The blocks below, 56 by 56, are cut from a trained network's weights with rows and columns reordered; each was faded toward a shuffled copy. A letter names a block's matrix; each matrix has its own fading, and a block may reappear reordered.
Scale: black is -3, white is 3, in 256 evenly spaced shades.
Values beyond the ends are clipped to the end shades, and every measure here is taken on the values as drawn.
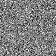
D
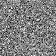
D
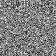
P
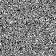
D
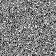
D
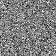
D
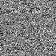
P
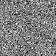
P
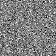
D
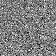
D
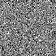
D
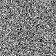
P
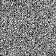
P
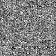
P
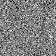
P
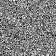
D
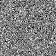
D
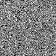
P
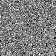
D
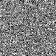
P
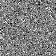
D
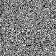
P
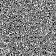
D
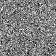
D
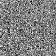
P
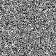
D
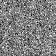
D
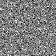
D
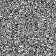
P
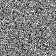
D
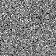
D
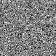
P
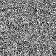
P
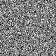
P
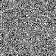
P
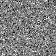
D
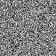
D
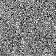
D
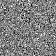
D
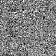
P
